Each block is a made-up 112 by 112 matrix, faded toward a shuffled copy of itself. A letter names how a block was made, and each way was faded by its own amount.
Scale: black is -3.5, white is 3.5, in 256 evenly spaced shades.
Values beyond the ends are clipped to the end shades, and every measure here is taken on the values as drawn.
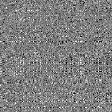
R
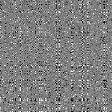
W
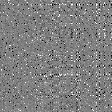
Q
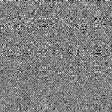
R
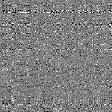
R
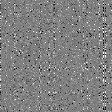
Q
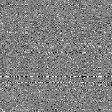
R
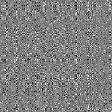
W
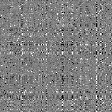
W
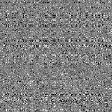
R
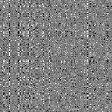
W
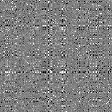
W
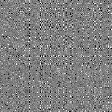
W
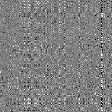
W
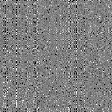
W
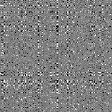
W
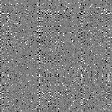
Q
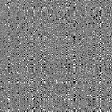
W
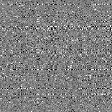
R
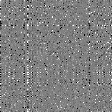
Q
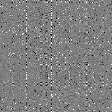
Q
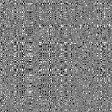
W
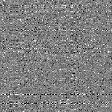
R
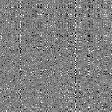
W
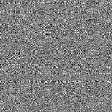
R
